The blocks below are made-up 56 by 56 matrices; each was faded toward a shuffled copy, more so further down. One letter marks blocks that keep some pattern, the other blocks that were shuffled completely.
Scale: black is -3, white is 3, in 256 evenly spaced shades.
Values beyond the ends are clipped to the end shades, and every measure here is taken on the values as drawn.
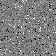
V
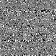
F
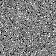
V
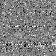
F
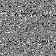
F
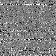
F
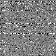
F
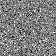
V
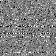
F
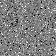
V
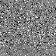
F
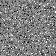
V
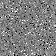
V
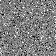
V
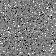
V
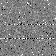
F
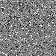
V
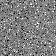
V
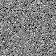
V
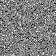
V
